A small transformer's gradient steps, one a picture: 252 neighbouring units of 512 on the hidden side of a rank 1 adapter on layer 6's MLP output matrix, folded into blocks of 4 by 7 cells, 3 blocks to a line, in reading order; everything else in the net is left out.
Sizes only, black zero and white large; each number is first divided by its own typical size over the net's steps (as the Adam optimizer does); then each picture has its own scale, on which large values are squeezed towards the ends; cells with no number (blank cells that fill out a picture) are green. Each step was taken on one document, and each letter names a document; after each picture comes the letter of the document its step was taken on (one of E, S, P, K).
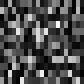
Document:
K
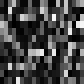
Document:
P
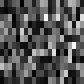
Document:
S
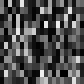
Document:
K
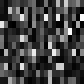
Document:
P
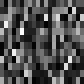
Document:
S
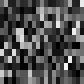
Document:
K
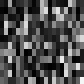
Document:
S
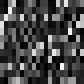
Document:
P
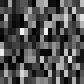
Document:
S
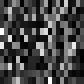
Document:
P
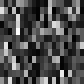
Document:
K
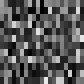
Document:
K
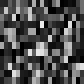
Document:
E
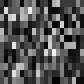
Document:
E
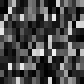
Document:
P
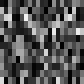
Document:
S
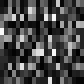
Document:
E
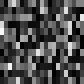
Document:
P
